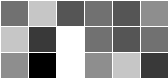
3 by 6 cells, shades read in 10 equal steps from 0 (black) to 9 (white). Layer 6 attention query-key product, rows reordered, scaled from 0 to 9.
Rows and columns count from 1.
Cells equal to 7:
3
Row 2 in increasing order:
2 3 4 4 7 9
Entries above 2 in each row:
6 5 4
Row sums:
26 29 28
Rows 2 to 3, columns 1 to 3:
7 2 9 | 5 0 9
